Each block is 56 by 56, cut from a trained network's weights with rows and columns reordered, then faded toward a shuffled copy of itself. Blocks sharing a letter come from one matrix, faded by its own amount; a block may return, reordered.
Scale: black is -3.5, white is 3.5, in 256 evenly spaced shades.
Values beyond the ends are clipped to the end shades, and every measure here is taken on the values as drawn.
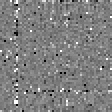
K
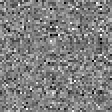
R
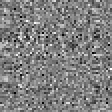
R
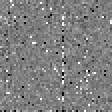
K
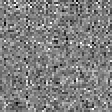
R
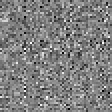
R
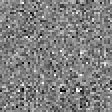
R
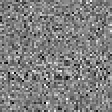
R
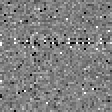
K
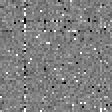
K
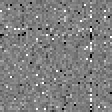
K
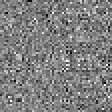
R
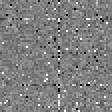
K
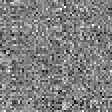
R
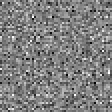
R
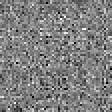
R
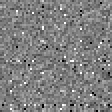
K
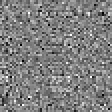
R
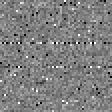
K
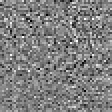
R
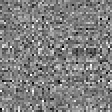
R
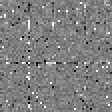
K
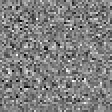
R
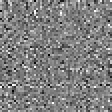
R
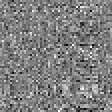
R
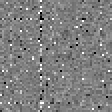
K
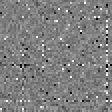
K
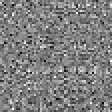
R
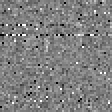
K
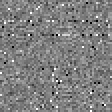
K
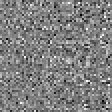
R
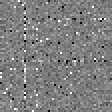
K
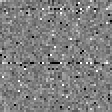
K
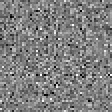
R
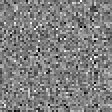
R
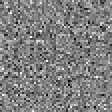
R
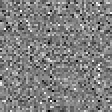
R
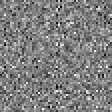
R
